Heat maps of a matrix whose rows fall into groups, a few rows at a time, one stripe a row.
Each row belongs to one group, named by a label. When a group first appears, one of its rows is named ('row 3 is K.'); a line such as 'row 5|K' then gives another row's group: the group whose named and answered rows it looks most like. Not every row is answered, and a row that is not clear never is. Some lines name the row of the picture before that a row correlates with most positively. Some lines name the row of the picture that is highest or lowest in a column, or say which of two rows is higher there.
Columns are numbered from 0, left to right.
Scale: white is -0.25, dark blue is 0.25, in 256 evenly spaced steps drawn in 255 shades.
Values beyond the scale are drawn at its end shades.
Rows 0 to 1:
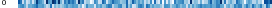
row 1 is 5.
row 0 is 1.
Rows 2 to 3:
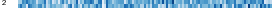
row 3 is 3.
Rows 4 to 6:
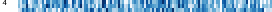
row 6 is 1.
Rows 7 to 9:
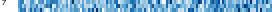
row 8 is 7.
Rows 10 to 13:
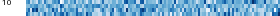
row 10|7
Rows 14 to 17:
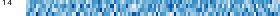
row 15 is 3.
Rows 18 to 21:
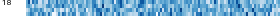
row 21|3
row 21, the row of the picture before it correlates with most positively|16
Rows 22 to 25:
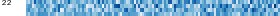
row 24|7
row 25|5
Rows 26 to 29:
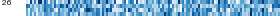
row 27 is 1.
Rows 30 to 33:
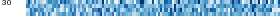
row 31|7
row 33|3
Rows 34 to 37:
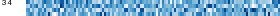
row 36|7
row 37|3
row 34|1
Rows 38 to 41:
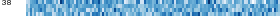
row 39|5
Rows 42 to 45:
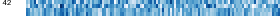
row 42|3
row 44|1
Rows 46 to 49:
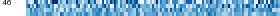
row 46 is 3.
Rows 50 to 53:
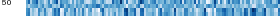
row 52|7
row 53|7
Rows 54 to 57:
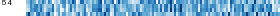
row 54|3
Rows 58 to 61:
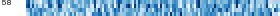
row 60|5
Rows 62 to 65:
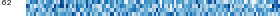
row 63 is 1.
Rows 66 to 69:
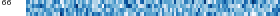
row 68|1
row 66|7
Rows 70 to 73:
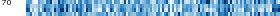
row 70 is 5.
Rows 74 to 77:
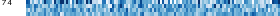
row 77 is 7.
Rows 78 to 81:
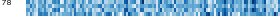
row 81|5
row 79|3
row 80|7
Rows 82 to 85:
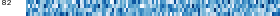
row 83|5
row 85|1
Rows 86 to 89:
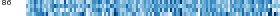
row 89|5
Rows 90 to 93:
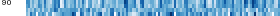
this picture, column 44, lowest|93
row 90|7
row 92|3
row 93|3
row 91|7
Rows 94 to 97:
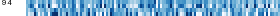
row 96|3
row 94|3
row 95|3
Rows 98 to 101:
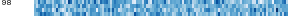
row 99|5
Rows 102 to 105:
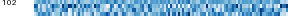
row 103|1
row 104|7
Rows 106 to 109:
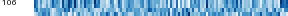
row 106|1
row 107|1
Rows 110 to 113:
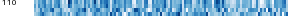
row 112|5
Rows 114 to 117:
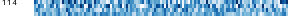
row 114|1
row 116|5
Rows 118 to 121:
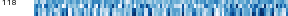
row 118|5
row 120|7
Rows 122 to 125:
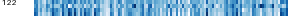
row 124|1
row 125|1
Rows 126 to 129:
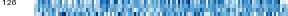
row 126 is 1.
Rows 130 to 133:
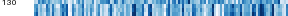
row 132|7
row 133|7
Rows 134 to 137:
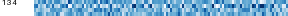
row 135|7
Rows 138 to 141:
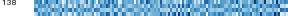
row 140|1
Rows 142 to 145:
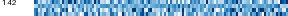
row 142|1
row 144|7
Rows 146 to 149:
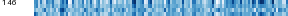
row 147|7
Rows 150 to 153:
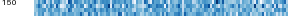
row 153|3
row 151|3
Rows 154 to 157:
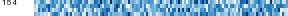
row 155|5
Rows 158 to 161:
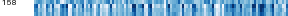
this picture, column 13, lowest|158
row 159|7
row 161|7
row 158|3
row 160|7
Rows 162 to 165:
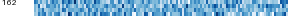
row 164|3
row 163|5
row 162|1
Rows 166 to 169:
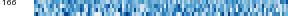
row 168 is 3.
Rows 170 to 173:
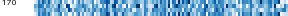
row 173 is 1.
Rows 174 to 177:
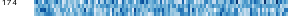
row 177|5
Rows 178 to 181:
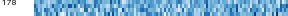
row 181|3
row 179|1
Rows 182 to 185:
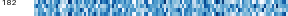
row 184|3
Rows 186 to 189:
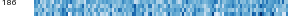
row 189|7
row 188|3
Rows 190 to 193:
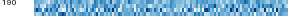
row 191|5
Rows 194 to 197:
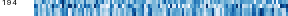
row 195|1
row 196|7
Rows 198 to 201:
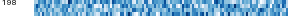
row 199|5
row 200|7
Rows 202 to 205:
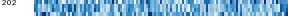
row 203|1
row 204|1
